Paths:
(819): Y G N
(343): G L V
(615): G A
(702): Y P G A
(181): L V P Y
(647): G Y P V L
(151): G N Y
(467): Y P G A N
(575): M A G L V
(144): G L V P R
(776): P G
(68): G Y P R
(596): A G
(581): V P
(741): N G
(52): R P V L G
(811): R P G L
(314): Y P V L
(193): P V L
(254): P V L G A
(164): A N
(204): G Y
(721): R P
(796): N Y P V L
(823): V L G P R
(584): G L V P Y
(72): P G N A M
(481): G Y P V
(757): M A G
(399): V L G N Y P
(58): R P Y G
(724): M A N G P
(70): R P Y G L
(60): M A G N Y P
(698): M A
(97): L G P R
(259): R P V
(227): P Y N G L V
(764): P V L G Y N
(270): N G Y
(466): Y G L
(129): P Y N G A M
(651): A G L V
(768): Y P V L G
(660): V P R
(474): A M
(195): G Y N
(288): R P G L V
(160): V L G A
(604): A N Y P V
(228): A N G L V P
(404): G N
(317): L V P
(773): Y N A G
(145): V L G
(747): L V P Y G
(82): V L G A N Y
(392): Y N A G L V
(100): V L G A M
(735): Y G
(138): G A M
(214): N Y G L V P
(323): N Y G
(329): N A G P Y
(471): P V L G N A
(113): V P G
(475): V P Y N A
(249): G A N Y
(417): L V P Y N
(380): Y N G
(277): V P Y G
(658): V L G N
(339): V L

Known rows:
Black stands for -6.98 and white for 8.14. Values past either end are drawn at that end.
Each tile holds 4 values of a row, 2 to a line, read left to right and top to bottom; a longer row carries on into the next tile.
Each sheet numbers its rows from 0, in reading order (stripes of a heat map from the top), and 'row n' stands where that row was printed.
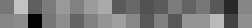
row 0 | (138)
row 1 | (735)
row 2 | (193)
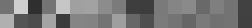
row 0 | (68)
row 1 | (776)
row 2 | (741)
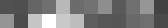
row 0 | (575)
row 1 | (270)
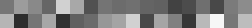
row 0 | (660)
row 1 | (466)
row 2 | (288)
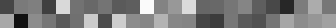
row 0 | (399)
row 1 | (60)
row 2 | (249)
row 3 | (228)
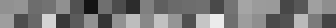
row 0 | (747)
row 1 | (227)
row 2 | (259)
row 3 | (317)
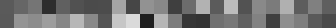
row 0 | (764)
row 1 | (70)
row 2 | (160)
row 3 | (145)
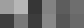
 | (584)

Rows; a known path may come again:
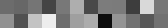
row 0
(259)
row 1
(399)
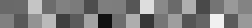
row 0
(339)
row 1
(823)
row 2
(481)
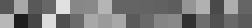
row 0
(97)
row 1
(773)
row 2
(82)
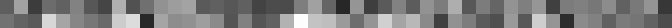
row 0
(343)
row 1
(811)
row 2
(735)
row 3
(651)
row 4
(392)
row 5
(145)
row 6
(58)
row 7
(323)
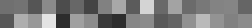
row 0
(314)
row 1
(100)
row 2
(596)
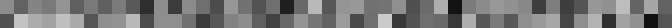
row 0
(164)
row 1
(193)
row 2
(72)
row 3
(214)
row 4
(747)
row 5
(144)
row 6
(768)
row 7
(277)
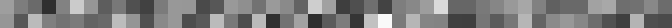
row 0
(721)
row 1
(52)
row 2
(317)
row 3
(660)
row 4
(288)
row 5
(249)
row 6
(404)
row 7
(181)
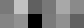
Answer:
(138)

